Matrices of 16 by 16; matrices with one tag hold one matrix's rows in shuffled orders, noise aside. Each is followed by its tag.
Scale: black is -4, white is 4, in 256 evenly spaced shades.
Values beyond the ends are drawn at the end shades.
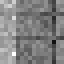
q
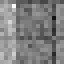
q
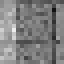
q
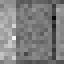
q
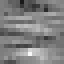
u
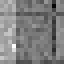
q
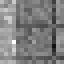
q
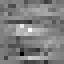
u
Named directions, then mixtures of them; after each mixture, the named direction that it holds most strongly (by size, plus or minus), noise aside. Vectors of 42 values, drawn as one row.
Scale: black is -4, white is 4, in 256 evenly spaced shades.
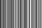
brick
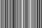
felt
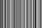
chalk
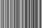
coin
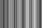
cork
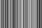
felt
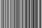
coin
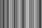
cork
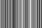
felt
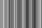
cork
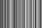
chalk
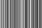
coin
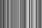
cork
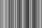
cork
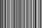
chalk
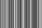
cork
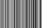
coin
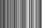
cork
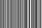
brick
